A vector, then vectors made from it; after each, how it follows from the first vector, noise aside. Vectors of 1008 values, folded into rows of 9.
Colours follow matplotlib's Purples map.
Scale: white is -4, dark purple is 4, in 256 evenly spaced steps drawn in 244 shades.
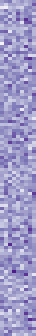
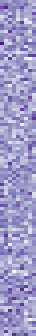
negated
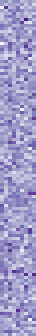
sign-scrambled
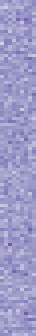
shrunk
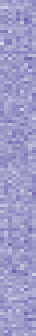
shrunk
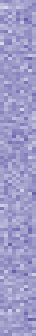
shrunk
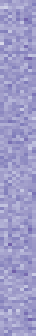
shrunk
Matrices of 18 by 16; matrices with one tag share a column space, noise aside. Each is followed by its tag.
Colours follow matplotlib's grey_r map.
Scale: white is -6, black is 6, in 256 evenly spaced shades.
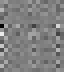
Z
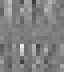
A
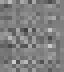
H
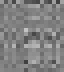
H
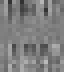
A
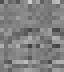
H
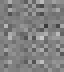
Z
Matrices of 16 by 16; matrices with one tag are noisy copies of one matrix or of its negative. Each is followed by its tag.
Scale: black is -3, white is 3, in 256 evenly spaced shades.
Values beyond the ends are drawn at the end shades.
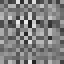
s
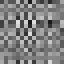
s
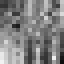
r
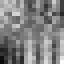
r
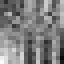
r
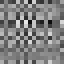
s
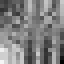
r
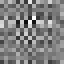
s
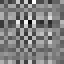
s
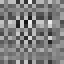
s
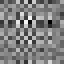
s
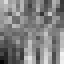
r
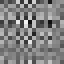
s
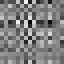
s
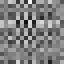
s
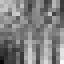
r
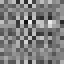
s
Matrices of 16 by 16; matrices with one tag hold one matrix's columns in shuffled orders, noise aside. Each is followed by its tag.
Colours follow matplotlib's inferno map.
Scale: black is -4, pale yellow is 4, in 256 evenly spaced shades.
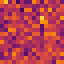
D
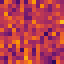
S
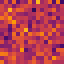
D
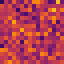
D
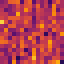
S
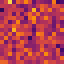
D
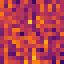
S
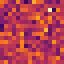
D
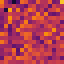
D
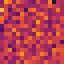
D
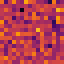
D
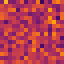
D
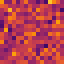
D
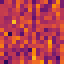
S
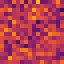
D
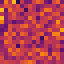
D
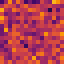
D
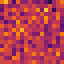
D
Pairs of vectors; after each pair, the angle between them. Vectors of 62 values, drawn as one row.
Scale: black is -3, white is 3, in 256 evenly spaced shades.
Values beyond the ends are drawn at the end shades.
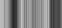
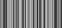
orthogonal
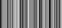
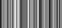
nearly parallel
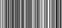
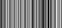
nearly opposite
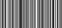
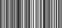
partly opposed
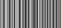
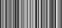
partly opposed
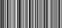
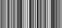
partly aligned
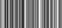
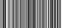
orthogonal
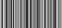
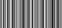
partly opposed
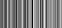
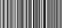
nearly opposite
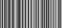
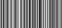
nearly opposite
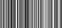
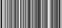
orthogonal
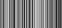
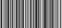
partly opposed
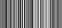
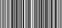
partly opposed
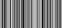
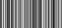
nearly opposite
